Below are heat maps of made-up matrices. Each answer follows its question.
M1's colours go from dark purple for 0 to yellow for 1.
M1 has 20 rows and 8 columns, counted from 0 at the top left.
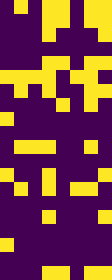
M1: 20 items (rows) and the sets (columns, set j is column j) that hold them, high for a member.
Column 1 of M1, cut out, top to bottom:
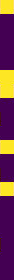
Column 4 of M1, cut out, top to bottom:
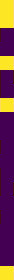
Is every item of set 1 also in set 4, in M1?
no
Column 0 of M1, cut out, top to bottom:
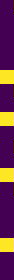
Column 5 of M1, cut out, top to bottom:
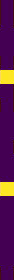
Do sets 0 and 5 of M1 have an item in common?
yes
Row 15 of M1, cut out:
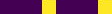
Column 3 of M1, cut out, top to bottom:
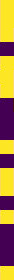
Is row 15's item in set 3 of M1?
yes
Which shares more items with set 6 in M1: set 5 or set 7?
set 7
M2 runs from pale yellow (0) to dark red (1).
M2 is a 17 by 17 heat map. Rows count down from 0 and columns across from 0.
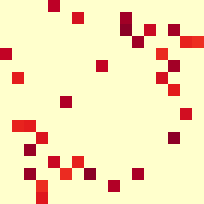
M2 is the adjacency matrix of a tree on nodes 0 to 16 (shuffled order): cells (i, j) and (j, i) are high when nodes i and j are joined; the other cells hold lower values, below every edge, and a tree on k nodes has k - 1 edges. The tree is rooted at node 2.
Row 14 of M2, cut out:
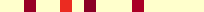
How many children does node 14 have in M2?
3
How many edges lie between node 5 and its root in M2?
2
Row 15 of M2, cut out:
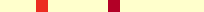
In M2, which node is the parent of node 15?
3
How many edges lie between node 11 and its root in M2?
2
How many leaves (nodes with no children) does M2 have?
6
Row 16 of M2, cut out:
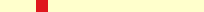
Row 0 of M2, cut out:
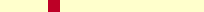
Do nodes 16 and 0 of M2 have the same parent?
no
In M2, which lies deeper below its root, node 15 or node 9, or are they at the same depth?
node 9
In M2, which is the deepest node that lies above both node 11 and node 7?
14
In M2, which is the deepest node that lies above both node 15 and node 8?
14
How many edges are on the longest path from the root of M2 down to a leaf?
6
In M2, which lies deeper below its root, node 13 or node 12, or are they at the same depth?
node 13
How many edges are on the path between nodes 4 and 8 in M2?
8
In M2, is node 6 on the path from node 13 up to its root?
yes
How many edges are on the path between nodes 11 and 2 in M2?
2
